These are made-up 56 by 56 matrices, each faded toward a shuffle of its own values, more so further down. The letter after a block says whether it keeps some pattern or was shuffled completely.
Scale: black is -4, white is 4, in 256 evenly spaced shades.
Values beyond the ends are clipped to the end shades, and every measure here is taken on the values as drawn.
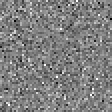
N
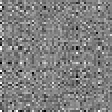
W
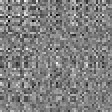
W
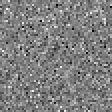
N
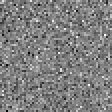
N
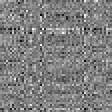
W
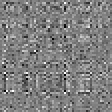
W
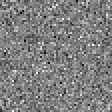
N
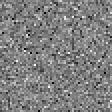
N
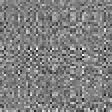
W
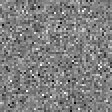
N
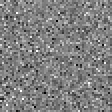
N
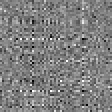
W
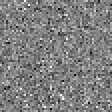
N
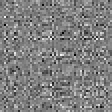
W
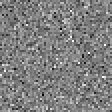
N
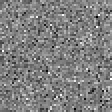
N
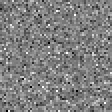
N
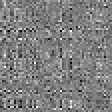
W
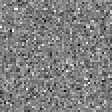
N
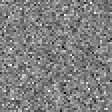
N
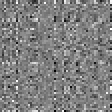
W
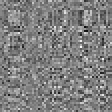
W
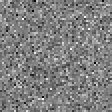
N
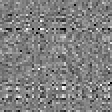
W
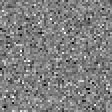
N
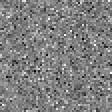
N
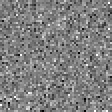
N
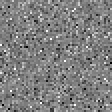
N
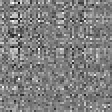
W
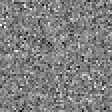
N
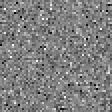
N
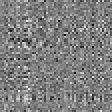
W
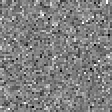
N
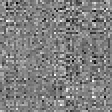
W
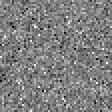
N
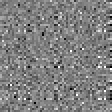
W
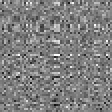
W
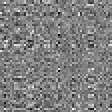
W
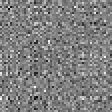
W
